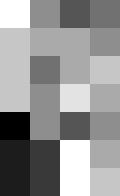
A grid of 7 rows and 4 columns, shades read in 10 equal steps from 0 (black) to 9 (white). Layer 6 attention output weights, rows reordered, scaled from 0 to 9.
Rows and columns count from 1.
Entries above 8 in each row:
1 0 0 0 0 1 1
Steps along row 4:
down up down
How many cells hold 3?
2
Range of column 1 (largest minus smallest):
9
